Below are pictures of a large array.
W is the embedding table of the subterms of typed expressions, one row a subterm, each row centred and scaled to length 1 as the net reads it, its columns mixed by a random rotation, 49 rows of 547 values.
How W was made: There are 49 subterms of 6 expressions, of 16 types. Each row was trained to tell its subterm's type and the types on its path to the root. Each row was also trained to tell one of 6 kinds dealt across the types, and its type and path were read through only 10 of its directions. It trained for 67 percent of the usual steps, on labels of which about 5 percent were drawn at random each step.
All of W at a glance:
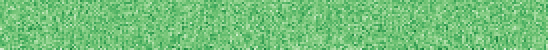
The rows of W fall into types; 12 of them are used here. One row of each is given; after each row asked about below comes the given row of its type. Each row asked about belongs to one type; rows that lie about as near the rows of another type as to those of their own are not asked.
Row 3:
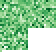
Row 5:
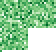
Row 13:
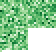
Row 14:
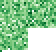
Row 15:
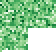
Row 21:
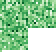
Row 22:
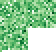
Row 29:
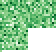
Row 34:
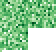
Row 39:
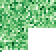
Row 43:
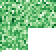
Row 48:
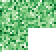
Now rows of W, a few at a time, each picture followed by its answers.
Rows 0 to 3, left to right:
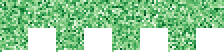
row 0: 39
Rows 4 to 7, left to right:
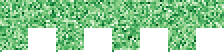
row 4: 22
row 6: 34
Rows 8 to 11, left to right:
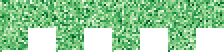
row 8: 14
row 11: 5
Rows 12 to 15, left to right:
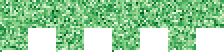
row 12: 22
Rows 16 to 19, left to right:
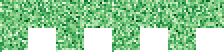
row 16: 34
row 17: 21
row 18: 34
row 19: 29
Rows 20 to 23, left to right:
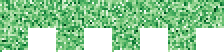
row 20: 14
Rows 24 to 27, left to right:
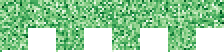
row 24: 15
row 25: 3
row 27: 22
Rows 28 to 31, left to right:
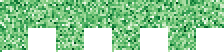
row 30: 43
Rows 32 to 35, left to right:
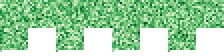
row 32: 43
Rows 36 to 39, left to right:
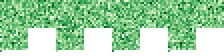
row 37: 21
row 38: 5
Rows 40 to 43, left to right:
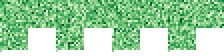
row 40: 5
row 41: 13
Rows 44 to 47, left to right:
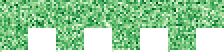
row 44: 3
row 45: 43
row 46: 21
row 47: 15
